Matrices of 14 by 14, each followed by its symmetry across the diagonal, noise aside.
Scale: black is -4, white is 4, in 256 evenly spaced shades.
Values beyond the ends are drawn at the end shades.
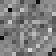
symmetric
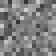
antisymmetric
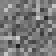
symmetric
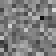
neither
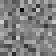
neither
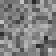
symmetric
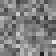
antisymmetric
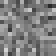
antisymmetric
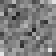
symmetric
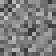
symmetric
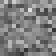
neither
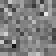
antisymmetric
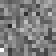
neither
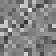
symmetric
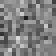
neither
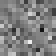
antisymmetric
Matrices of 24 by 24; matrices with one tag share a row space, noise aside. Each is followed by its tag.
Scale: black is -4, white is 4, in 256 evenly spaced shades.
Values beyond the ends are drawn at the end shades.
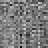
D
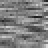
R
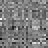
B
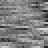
R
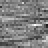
R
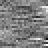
R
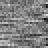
R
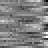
R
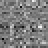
D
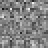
D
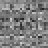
D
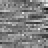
R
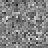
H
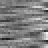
R
